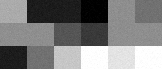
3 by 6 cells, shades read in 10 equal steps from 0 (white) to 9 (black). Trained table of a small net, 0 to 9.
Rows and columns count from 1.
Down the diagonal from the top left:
3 4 2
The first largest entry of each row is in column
4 4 1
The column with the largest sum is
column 2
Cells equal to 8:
3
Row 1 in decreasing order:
9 8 8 5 4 3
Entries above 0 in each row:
6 6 4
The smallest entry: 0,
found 2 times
